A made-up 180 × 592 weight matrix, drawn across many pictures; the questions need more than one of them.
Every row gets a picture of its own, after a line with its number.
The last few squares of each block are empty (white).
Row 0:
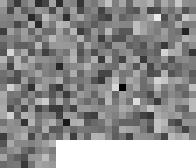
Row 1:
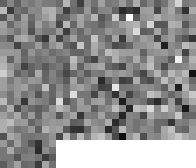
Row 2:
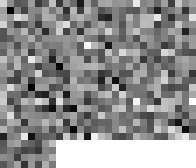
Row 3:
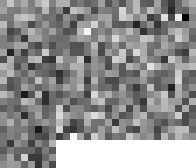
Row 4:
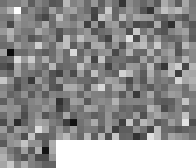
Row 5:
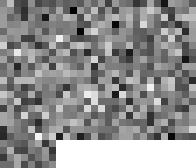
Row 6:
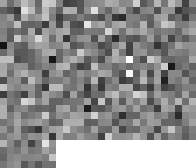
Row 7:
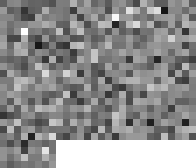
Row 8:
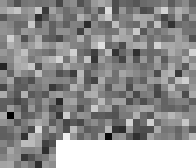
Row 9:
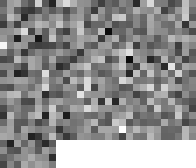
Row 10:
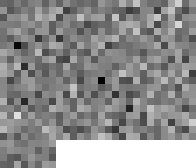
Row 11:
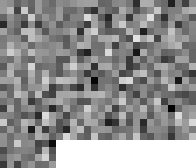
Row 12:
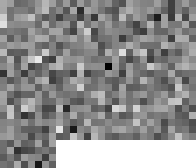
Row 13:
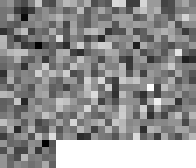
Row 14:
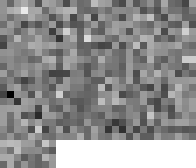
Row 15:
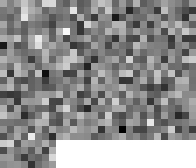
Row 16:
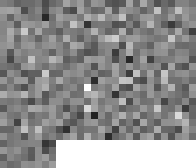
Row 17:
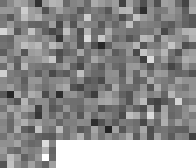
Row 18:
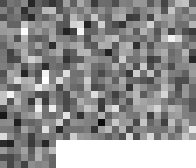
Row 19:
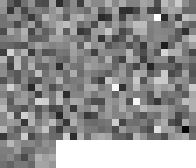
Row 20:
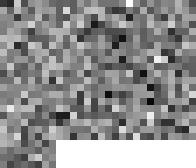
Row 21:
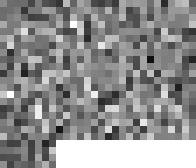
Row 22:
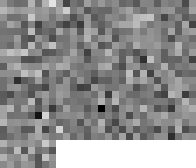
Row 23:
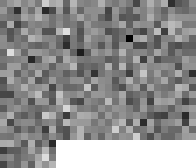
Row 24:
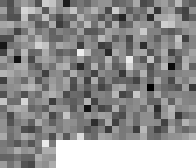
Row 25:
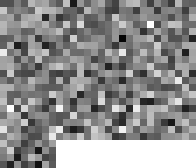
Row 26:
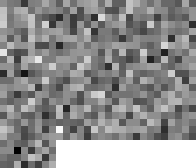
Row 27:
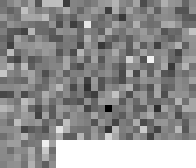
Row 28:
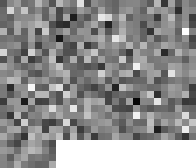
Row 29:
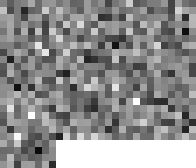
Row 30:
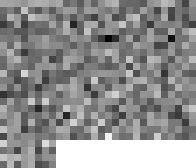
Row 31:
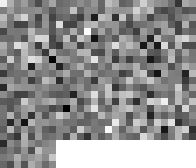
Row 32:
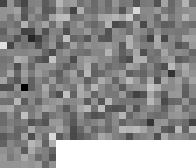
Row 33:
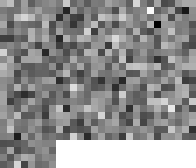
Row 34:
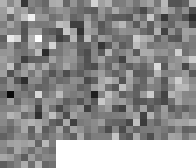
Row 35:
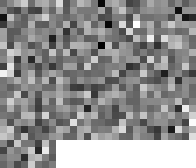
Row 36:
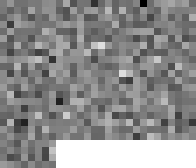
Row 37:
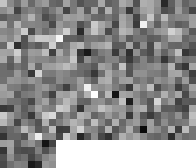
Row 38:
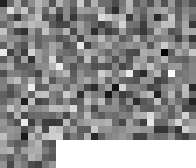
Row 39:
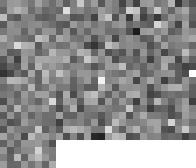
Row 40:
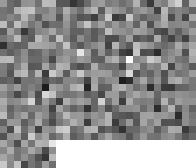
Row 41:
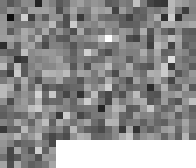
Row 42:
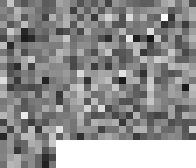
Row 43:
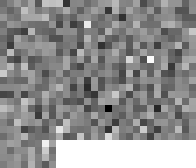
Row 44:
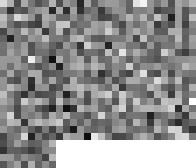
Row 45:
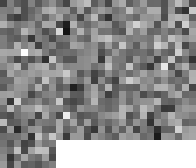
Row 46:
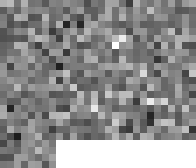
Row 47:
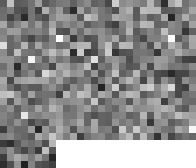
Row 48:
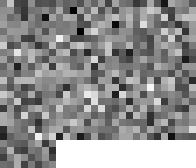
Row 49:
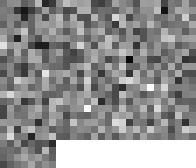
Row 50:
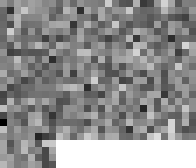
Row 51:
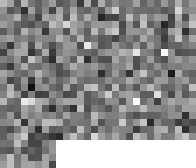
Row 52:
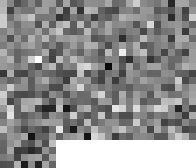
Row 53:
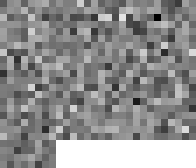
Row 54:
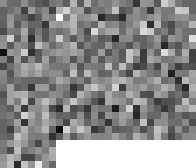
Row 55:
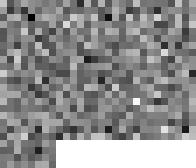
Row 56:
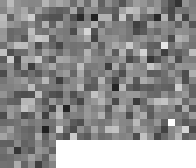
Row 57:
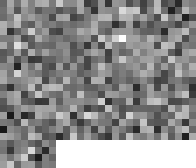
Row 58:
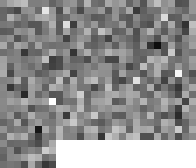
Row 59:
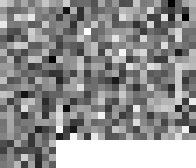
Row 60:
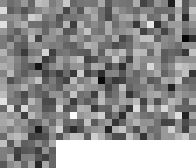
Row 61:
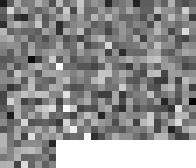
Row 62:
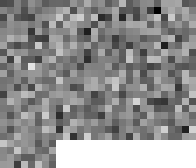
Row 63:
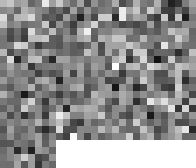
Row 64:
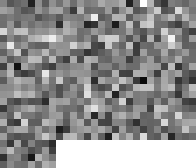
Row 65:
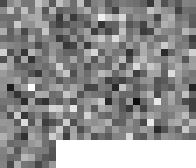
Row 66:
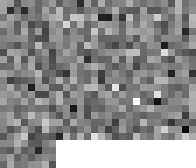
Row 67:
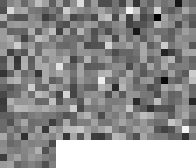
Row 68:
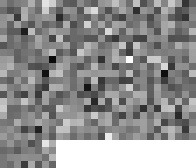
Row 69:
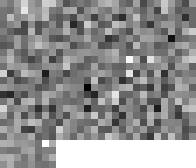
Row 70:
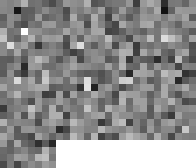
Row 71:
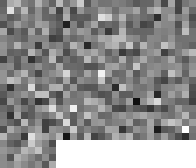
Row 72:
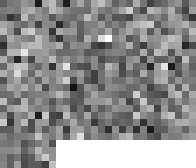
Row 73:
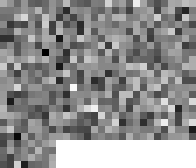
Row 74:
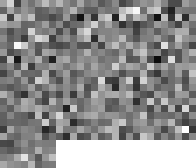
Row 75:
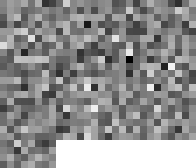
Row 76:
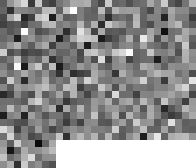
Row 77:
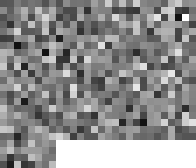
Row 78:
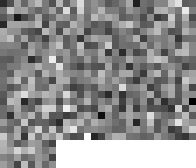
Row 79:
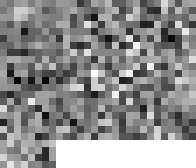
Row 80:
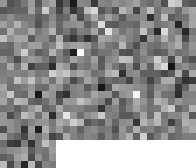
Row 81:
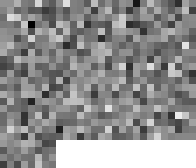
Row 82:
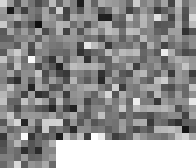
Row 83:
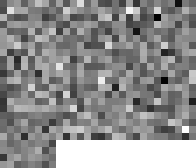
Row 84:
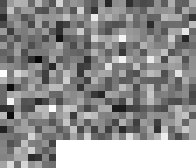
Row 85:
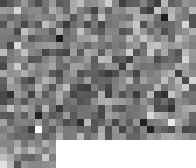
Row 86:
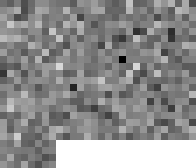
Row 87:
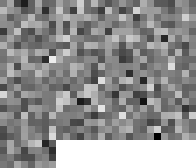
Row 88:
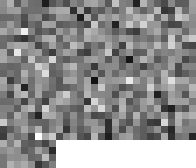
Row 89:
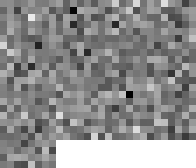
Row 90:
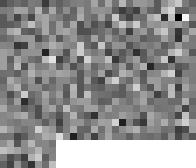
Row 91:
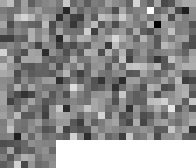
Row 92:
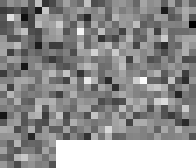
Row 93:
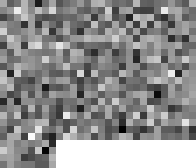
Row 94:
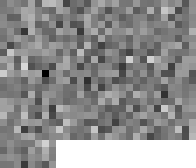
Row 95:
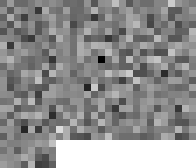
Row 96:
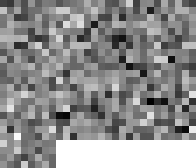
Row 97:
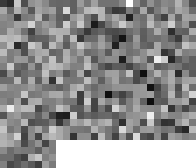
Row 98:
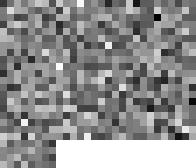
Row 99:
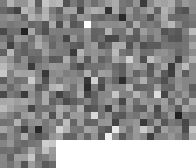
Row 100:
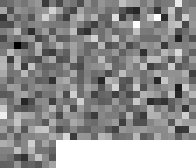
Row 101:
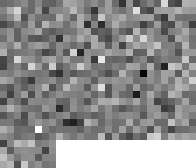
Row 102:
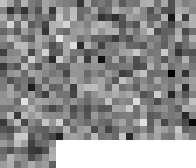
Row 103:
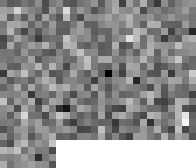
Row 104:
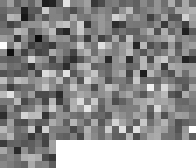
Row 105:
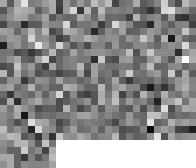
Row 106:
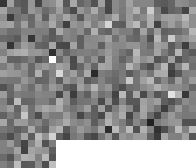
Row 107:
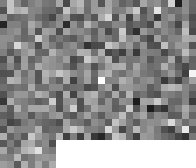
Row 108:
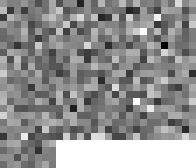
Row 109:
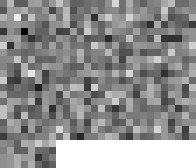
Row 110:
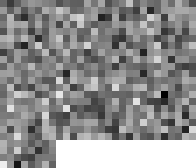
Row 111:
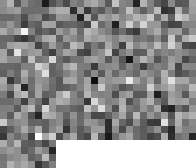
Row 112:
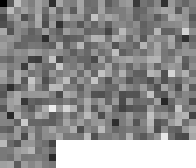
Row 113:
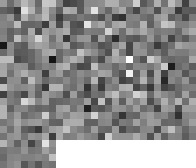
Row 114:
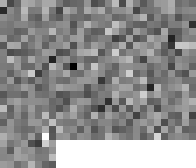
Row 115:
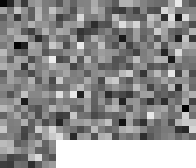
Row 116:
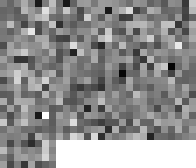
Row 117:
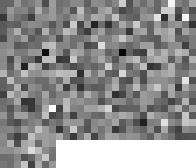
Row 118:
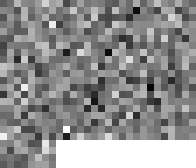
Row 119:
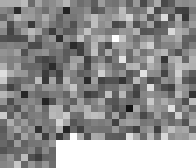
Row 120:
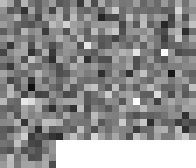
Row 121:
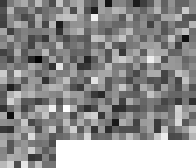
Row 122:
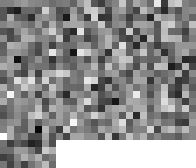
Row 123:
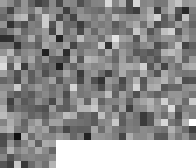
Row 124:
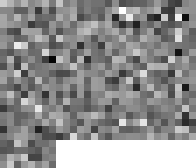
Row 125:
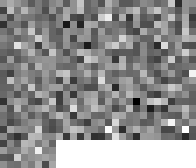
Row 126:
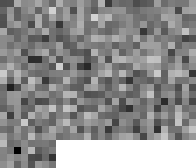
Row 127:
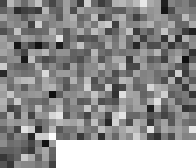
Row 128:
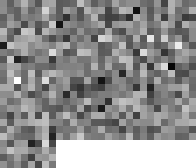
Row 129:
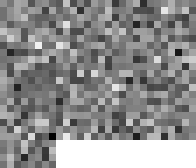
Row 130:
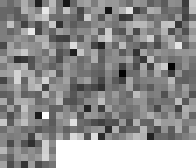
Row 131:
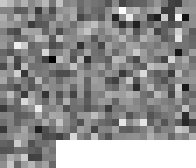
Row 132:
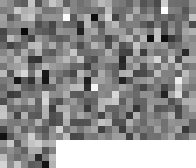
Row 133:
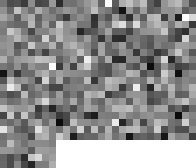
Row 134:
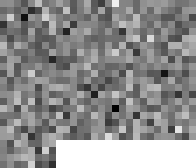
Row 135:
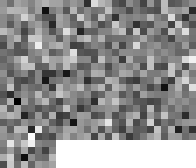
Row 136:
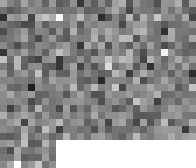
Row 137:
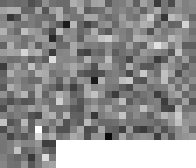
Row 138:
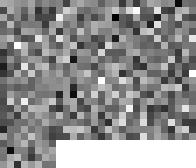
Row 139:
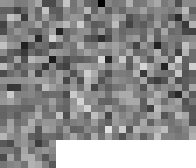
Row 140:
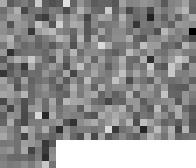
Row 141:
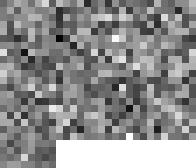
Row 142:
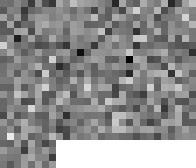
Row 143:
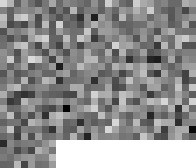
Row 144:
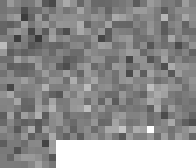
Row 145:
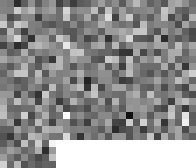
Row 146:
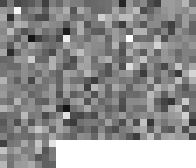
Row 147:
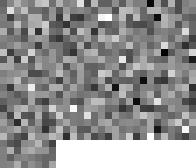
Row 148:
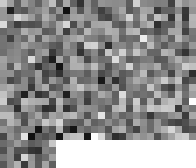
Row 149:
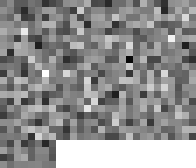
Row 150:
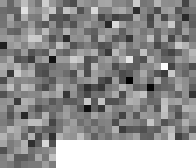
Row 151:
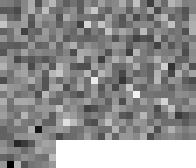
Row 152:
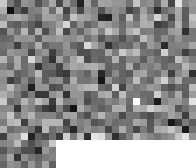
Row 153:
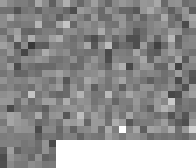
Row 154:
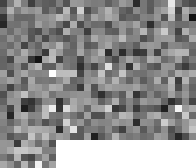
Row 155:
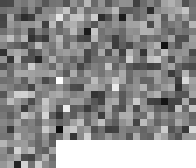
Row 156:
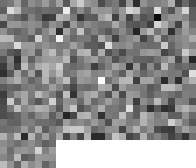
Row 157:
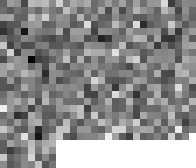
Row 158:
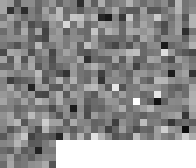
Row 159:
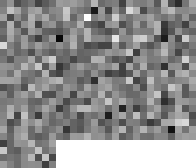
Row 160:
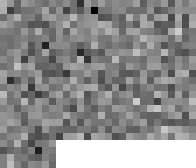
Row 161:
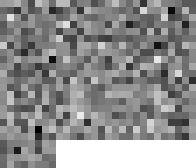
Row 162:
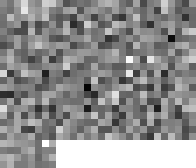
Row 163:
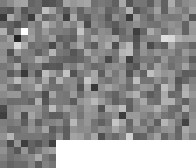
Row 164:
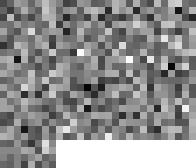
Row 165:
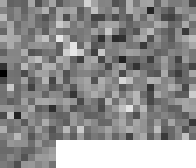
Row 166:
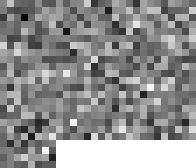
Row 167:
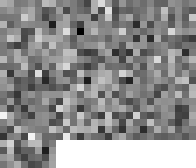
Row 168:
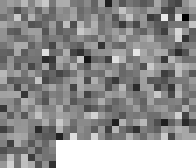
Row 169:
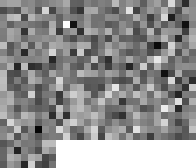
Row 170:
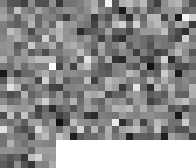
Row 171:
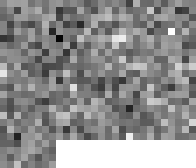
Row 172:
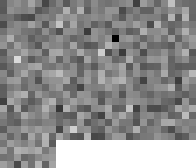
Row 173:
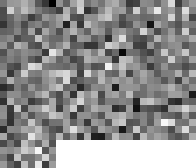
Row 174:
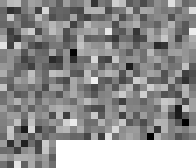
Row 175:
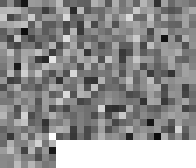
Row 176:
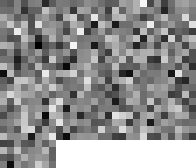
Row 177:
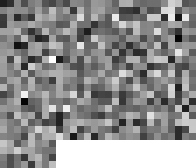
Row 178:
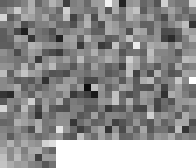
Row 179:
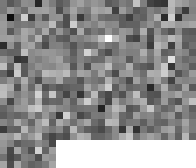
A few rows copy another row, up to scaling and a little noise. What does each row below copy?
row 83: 67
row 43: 27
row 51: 120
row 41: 179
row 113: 6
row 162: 69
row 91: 33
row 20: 97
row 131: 124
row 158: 66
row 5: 48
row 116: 130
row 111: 88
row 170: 133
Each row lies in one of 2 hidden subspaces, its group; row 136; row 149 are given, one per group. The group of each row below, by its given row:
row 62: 136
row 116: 149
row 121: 136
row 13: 149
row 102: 136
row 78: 136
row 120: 136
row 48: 149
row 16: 149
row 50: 149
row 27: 149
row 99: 149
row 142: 149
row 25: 136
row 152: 136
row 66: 136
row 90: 136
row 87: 149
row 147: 136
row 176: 149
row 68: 149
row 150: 149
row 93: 149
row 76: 149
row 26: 136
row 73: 136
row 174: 149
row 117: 136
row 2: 136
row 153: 149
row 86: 136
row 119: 136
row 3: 136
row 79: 149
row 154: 136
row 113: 149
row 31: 136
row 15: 149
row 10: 136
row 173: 136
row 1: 136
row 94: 149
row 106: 149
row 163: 149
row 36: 149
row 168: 136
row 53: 136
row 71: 136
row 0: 136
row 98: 136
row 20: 136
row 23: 149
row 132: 149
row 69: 149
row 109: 149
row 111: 149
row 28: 136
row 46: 136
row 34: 149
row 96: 136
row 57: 136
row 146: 149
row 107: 136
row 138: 136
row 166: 149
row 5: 149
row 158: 136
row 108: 136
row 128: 149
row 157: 149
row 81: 149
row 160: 136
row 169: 149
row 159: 149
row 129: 149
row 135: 149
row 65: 136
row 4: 149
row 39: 136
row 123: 136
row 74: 136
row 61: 136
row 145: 149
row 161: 149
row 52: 136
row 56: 136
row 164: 149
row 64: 149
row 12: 136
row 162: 149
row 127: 149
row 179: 149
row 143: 136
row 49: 149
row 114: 149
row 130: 149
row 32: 149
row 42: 149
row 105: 149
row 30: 149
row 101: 149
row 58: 149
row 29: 136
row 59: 136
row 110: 136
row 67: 136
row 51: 136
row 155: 136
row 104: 149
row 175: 149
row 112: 136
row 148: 136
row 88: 149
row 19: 136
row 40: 149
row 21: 149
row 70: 149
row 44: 136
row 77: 136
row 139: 149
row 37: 149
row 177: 136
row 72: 149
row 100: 136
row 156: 136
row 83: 136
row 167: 149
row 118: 149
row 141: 136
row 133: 136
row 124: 136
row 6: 149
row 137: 149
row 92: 149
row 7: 149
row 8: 149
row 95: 149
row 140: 149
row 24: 149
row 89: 149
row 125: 136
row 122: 149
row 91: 136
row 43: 149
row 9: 149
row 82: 136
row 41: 149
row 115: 136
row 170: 136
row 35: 149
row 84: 136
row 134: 149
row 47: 149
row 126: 136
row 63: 136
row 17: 149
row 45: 149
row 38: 136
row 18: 149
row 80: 149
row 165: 136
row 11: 149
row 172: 136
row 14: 149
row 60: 136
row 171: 136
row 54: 136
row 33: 136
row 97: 136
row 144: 149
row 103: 149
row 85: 149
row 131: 136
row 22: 149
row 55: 136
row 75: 149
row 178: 149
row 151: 149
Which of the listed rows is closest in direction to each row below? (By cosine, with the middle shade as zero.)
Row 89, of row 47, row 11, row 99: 47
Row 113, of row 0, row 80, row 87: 80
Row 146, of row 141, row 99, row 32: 32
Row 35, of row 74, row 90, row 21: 74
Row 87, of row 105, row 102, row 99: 102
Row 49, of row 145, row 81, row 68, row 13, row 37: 13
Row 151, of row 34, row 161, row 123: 161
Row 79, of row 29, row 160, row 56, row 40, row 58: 40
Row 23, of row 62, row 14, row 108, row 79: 14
